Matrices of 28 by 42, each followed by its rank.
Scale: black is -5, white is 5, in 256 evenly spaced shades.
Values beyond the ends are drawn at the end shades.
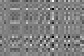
two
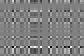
one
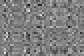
five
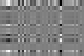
one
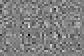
five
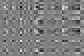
two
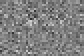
five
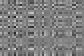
two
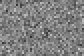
full rank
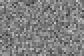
full rank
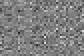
five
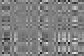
two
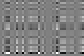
one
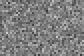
full rank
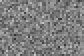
full rank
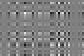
one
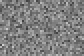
full rank
